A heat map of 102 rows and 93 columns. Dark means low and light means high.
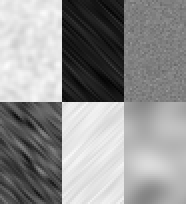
The table splits into 2 rows of 3 panels. Panel 1,1: very high, blotchy, faint in contrast. Panel 1,2: very low, slanting down to the right, faint in contrast. Panel 1,3: middling, fine-grained, faint in contrast. Panel 2,1: low, slanting down to the right. Panel 2,2: very high, slanting up to the right, faint in contrast. Panel 2,3: high, smooth.
